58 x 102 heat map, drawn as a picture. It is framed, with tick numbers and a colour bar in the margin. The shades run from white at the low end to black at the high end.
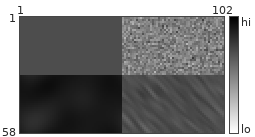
It is made of 2 by 2 panels. Panel 1,1: high, flat. Panel 1,2: middling, fine-grained. Panel 2,1: very high, smooth, faint in contrast. Panel 2,2: high, slanting down to the right, faint in contrast.
